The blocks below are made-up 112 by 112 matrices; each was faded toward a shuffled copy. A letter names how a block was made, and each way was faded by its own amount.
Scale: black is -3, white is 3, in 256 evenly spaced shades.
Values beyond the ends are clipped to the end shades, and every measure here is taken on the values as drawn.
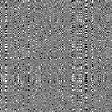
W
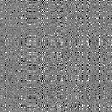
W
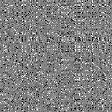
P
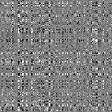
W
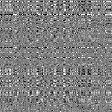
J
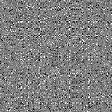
P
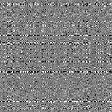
J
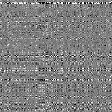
J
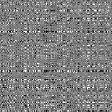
J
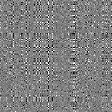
W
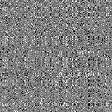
P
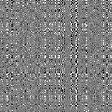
W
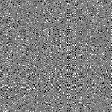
P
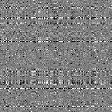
J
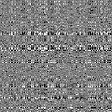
J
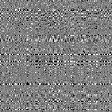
J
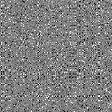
P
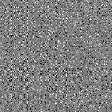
P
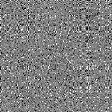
P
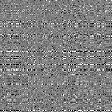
J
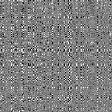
W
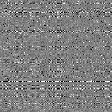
J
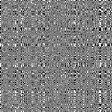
W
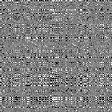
J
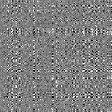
W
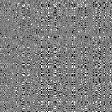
W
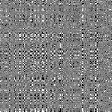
W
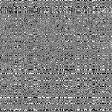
J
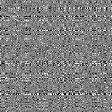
J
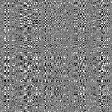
W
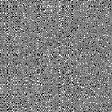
P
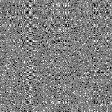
P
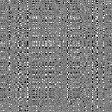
W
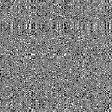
P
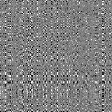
W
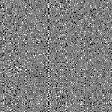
P
